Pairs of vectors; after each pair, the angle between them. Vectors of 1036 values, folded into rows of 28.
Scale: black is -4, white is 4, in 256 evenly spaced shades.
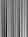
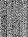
partly aligned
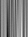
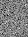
orthogonal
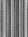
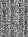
partly opposed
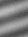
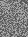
orthogonal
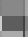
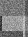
nearly opposite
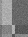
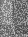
partly aligned
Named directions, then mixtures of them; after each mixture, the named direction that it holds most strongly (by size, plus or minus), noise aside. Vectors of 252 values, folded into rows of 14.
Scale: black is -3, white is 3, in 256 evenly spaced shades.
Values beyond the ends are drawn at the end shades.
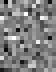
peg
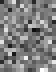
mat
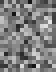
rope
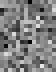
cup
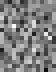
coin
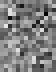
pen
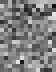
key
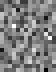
coin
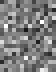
mat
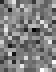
mat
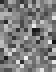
mat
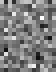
peg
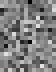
cup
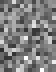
mat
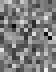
coin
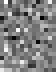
peg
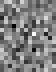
coin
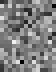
key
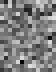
key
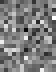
mat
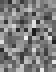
coin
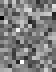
key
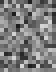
rope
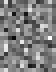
peg
